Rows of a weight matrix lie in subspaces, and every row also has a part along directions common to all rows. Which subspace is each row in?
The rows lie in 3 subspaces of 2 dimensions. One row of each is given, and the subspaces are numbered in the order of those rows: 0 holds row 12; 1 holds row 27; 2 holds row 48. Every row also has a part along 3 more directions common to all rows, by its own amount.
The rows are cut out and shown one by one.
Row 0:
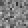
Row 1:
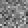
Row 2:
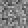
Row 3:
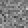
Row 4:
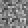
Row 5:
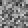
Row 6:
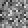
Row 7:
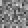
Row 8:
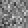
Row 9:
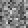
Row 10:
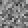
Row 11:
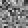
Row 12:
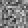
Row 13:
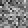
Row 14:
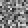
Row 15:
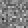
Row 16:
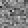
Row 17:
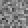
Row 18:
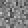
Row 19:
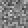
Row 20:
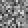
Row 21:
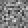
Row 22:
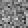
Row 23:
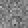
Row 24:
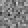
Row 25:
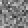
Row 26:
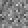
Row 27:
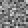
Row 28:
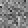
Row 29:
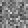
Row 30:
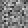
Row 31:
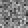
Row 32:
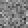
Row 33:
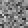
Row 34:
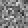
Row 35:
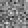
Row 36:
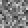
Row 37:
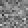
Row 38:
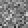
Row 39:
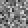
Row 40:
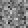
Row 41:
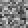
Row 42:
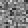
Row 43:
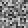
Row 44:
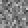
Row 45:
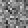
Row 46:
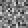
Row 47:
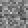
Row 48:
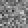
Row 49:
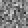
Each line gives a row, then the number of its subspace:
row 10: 1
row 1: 2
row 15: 0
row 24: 2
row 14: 2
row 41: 1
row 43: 0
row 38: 2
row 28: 1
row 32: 2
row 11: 2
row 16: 2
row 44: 0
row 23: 0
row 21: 0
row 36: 0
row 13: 1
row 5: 1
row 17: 2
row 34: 0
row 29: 1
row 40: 1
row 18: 2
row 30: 0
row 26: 1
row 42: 1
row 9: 1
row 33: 0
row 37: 0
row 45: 1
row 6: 1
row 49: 1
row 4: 0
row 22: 1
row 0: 2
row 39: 2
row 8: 0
